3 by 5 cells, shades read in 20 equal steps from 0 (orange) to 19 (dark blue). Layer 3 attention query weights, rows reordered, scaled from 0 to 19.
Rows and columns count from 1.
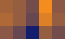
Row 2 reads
6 8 12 2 8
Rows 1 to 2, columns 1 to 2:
7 8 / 6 8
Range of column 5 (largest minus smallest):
3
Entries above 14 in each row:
0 0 1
